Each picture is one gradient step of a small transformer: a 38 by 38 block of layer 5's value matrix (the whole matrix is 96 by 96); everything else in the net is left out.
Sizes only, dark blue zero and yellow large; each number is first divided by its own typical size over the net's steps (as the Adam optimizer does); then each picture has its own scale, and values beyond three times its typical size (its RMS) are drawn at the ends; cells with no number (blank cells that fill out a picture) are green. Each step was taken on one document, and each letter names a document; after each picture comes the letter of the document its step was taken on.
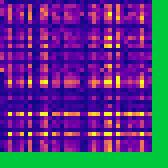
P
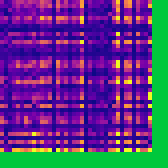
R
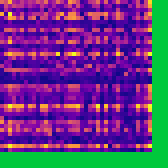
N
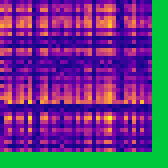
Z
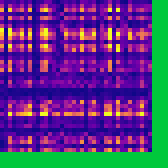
P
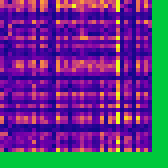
R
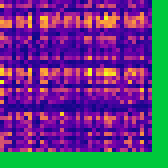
Z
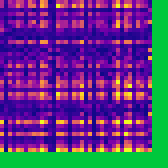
R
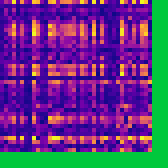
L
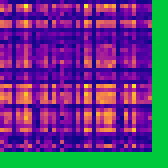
Z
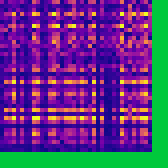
L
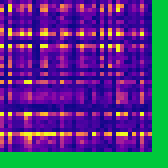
P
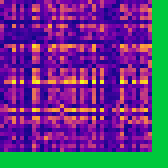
L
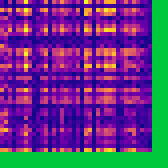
Z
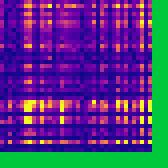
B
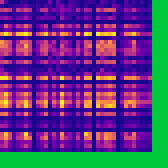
Z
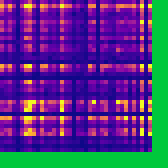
B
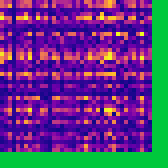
Z
